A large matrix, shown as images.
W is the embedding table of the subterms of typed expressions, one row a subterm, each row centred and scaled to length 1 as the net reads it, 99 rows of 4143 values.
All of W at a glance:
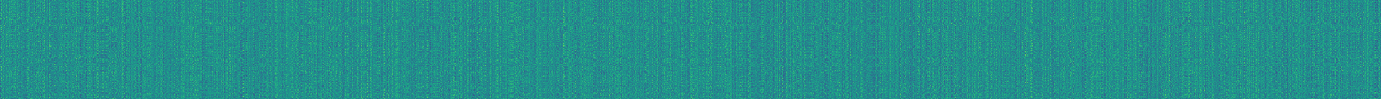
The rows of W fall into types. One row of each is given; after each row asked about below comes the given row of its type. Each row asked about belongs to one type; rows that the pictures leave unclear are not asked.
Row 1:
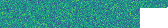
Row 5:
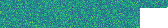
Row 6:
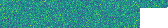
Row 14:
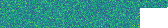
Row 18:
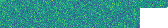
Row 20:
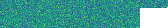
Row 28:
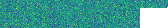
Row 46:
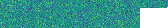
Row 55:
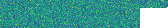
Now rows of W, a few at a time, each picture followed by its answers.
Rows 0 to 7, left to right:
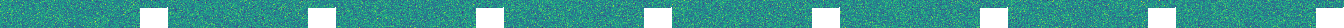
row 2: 20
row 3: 14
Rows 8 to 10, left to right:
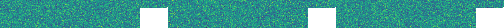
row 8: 1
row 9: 14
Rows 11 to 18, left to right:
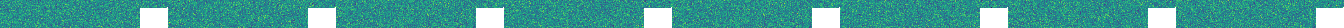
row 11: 1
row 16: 6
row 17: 5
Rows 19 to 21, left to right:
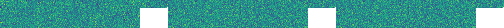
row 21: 20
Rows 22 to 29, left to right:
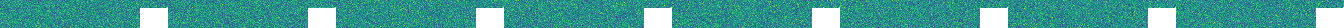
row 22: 1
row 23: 1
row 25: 18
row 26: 28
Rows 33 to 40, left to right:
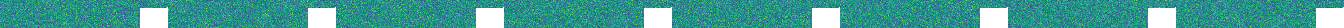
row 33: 5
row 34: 6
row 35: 14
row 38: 1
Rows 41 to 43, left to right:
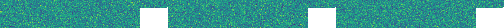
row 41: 5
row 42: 46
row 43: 1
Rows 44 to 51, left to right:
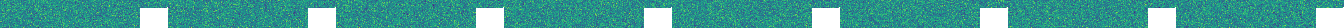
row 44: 14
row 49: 55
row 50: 20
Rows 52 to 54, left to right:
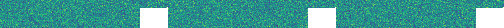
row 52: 55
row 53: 14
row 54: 55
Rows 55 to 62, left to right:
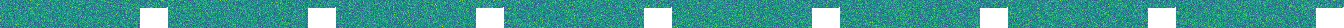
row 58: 46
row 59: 20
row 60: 5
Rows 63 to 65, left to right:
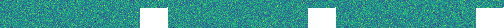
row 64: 55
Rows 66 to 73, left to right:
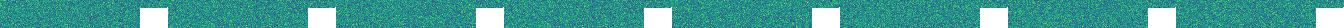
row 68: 55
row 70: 6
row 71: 20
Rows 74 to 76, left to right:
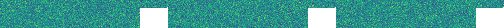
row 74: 14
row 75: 1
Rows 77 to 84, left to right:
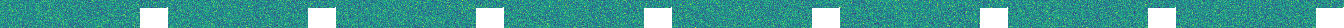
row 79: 55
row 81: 14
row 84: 20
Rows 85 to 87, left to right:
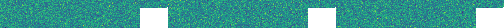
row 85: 55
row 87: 20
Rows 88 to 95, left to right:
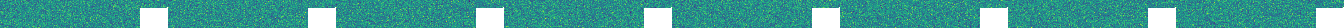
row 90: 5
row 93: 1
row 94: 55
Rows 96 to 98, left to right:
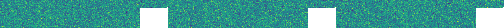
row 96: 20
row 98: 5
